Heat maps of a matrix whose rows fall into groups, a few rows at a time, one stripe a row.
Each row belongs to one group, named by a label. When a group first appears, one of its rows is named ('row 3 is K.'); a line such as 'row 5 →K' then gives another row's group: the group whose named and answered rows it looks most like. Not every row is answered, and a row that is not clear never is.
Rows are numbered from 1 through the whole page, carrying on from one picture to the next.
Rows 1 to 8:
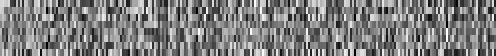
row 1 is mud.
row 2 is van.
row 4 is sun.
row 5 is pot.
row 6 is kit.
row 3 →mud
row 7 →sun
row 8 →mud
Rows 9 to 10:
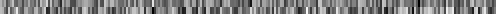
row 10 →van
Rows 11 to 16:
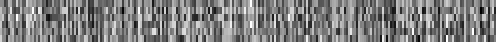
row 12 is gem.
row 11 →sun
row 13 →sun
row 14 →pot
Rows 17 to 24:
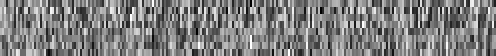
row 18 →mud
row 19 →mud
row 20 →mud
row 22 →kit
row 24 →kit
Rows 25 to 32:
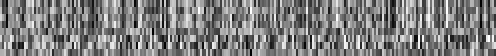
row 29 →gem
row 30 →mud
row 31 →mud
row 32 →gem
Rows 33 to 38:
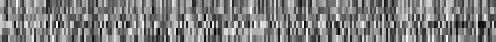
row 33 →van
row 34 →sun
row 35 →van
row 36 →mud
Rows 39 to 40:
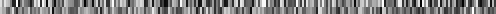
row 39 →mud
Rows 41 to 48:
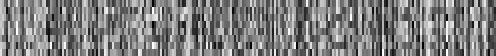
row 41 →van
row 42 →van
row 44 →van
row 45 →sun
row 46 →kit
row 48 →pot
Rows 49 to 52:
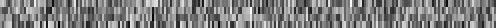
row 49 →van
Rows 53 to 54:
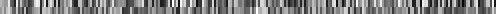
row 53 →mud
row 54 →mud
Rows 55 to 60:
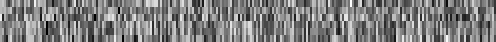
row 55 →van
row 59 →sun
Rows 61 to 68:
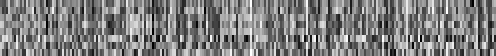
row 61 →kit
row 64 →van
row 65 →gem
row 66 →mud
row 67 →van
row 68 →pot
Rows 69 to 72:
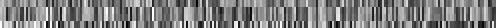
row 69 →gem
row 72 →mud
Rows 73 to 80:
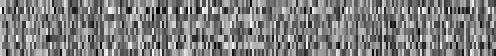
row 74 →mud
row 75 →gem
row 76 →pot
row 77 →pot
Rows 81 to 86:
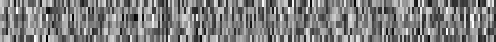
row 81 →mud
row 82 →sun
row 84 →sun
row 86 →mud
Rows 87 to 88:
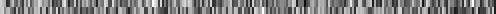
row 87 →van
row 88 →mud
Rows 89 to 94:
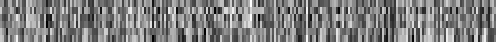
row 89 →sun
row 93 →van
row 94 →van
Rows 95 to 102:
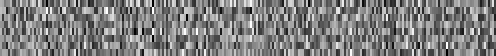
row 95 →gem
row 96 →van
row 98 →sun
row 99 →pot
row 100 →gem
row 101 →kit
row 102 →gem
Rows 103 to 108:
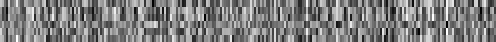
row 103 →van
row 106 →sun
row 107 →pot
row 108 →van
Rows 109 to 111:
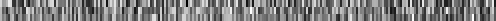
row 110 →pot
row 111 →pot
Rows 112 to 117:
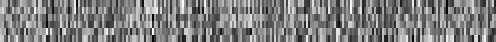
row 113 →van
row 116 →van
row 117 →van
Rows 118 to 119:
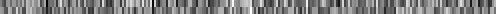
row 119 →sun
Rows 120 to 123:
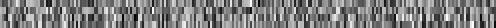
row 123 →gem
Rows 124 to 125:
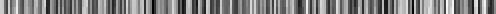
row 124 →van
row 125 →van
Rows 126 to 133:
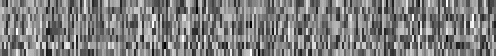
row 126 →kit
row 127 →gem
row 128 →pot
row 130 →sun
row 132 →mud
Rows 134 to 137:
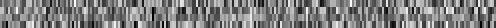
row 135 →van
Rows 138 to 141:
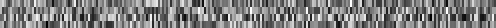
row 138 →van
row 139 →pot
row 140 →mud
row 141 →sun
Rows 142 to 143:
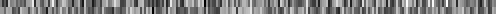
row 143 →gem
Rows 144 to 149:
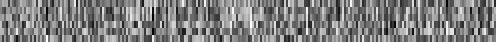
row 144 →gem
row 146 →gem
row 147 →pot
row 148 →van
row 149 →pot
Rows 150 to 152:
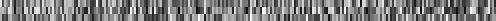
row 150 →mud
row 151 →mud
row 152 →pot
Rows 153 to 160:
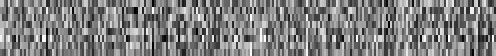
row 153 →van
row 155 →pot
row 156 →mud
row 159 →gem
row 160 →kit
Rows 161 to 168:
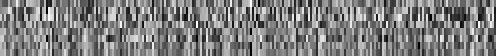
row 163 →mud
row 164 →sun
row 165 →gem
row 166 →van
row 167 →pot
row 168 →gem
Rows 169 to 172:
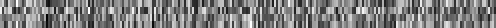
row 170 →mud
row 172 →sun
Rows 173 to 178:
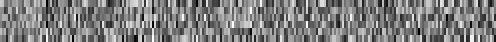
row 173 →van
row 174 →sun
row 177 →pot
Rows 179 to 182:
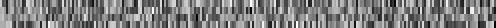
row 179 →pot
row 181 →gem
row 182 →mud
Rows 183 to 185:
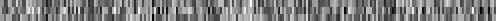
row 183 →sun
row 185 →gem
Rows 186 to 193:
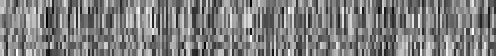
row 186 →gem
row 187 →gem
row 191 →sun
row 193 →sun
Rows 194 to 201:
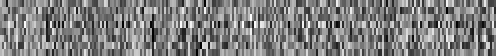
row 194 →van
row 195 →gem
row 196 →sun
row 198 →kit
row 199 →van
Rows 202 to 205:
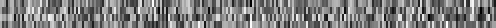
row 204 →mud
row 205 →pot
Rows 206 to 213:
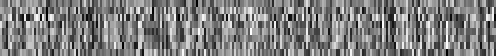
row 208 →mud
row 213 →gem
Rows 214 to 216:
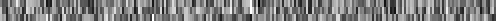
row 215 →pot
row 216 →van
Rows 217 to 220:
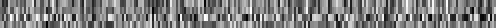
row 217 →kit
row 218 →kit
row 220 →sun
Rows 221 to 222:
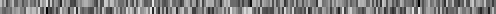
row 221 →pot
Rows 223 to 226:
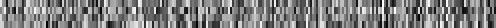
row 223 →pot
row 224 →mud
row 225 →pot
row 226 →van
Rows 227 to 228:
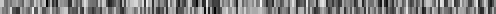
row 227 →van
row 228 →gem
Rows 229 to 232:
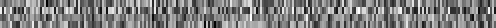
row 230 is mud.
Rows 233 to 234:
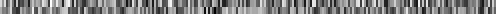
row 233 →mud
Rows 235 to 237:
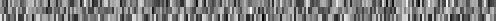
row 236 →sun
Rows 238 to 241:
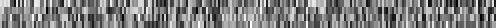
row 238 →mud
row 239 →van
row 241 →pot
